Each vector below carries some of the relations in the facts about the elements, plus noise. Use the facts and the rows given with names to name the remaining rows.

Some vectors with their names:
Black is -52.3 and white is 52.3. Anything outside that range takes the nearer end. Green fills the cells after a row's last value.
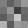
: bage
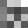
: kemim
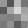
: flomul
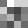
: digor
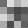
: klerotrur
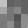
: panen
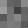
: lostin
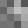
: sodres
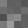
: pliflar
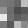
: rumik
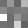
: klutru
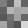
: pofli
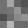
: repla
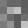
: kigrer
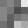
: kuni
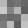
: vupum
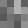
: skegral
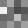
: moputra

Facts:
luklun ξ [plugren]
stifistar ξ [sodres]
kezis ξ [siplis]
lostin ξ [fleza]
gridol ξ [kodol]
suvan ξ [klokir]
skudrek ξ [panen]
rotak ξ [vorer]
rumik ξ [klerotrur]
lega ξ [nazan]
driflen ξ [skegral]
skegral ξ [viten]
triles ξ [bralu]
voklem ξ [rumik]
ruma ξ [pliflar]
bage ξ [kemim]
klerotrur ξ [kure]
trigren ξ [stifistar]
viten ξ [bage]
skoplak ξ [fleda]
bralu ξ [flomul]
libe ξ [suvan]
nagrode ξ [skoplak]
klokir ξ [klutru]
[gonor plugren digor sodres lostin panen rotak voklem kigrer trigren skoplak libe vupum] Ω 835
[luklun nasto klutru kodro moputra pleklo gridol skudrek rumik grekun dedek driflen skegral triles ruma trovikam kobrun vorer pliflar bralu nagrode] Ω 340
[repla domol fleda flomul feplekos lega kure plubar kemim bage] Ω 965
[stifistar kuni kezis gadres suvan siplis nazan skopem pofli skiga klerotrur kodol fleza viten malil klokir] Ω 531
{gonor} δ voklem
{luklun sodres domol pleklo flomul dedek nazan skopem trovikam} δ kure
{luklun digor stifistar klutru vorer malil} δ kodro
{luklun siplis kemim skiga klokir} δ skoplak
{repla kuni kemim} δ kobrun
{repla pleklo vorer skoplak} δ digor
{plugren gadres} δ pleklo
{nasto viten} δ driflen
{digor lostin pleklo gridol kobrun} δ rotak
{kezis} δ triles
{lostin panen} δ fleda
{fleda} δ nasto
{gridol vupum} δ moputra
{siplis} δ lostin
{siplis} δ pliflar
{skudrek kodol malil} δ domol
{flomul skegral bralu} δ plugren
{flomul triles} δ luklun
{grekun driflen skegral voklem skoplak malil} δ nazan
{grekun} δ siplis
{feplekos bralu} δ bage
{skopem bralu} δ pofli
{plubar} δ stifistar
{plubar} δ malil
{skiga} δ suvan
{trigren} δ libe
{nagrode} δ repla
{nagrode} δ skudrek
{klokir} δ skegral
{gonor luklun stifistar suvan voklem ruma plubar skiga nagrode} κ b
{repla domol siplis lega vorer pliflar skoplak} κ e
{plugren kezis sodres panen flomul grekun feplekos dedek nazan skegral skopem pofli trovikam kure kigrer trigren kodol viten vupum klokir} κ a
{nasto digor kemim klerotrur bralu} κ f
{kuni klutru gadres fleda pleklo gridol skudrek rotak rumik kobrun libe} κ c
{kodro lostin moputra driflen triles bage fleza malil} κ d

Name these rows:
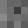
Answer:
driflen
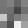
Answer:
skudrek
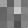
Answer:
klokir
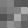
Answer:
domol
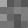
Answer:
viten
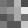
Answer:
kure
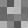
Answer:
feplekos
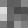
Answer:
fleda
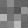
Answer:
malil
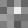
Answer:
kezis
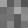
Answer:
grekun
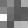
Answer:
libe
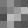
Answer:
luklun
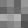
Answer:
triles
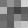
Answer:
kobrun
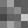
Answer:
nagrode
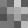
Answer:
plugren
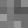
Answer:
fleza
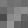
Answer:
skoplak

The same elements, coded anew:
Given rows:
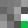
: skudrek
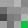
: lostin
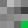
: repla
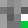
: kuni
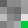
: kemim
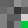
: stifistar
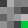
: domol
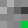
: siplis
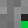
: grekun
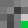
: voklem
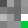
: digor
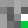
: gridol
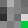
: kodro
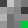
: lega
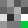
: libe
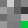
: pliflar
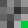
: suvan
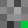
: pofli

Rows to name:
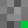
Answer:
plugren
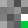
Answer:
fleda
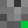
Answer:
nazan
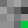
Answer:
vorer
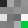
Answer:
klerotrur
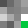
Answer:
bralu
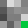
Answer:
moputra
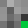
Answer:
vupum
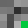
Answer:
skiga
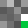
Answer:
rotak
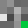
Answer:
trigren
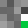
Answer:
klutru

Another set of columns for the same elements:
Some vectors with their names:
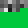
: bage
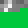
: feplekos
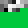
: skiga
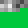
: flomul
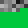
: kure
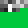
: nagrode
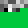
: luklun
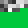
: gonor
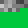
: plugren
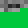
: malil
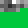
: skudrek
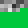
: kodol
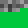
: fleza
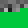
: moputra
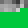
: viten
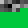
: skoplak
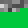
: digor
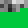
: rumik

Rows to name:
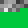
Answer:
pofli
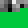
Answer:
rotak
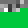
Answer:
nasto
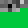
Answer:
driflen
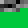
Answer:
domol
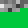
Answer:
kemim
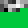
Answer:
suvan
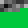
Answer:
repla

